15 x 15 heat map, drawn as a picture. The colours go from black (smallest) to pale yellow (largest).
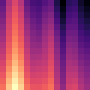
There is an overall slope up to the bottom left. The grain runs up and down. The top right is the ninth with the lowest average. The histogram is bell-shaped. Neither half mirrors the other. The bottom left is the ninth with the highest average. No lone cell stands out from its neighbours.
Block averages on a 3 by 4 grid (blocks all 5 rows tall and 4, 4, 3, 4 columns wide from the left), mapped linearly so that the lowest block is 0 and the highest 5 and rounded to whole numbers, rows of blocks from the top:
3100 / 4221 / 5332
